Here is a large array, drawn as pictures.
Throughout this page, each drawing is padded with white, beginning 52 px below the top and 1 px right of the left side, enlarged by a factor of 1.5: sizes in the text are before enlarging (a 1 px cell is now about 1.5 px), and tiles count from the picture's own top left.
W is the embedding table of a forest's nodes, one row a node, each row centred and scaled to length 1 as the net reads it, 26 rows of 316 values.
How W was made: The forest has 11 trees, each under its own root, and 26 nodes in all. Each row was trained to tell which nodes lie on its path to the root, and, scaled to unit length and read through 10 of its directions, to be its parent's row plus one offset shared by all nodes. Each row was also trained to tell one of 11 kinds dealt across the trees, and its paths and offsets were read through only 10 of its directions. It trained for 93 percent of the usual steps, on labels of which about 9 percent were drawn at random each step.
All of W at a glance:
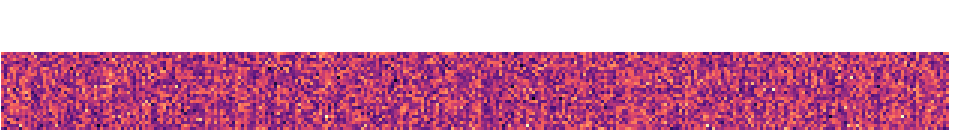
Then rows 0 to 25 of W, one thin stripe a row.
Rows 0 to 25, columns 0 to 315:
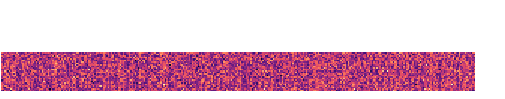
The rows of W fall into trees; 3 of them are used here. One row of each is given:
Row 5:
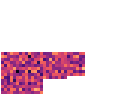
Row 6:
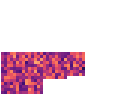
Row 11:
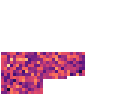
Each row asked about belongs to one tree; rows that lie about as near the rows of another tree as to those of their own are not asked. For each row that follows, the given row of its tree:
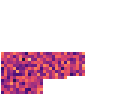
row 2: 5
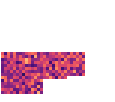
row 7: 6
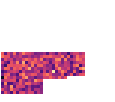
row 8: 6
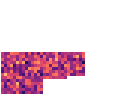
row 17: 5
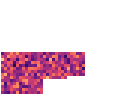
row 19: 11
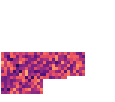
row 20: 11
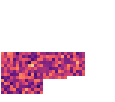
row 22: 11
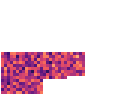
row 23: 5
